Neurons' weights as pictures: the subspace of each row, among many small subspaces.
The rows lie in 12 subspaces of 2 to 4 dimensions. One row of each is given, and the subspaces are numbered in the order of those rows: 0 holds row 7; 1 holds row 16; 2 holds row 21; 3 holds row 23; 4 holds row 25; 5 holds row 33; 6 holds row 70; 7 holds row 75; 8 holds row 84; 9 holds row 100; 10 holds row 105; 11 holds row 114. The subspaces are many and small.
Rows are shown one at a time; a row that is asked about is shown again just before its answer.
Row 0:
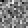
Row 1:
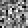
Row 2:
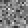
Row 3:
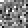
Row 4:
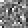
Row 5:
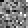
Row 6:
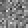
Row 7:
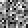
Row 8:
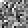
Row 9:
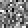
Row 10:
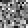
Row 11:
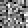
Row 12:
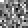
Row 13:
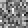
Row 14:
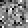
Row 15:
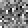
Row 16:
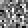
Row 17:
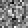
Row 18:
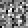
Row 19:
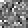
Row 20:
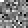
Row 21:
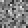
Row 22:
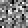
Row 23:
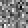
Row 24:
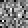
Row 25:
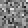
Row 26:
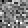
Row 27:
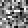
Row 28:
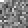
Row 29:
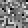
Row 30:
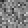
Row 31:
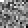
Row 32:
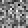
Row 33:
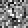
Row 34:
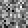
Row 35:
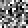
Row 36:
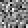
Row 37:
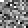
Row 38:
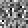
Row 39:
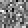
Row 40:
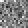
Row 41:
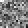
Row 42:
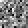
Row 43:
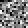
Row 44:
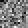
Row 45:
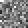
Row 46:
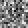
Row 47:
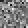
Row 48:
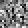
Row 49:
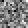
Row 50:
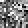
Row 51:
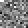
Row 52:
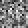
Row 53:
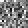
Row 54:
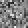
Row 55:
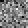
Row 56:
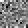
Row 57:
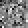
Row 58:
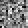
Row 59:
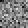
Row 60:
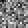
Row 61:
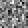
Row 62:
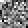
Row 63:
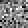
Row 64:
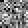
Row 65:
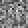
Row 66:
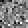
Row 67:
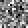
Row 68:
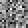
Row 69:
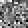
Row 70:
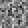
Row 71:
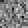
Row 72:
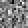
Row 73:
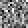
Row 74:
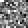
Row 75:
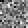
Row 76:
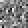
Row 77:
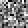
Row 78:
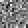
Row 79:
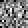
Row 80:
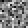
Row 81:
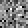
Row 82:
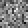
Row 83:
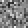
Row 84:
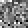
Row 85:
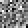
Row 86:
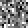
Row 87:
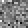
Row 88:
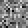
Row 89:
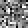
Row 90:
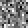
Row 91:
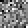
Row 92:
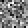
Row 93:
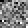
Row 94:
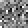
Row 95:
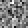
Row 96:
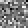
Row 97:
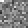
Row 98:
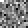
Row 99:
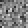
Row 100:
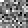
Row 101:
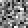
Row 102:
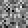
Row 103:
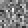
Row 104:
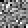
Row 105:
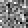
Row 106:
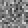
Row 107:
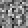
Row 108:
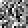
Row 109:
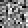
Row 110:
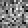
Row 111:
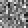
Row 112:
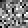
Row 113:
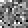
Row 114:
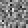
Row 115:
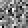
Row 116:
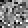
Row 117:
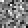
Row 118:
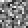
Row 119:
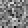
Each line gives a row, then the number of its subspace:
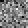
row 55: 0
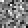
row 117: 2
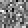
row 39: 1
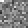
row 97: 7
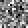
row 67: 2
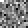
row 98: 1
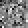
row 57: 8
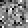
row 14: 8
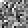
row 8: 10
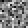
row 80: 6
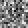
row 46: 9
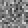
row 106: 9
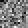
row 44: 5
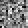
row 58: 10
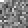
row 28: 7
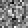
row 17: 5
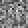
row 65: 8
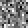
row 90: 3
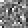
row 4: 10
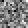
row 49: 9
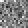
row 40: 11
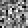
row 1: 10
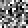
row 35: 2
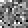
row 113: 8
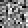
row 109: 10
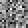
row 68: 0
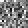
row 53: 11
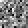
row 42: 7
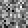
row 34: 3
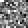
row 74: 9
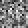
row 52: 8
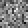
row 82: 9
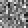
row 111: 7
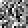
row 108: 10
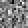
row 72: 5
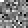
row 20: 9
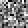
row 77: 7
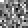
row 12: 1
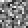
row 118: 6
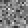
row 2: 3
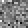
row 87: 8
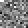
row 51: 2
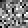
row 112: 4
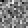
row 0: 5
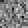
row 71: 1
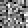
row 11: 10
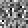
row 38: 11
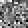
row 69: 8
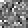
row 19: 10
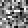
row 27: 9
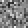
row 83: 5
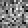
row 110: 9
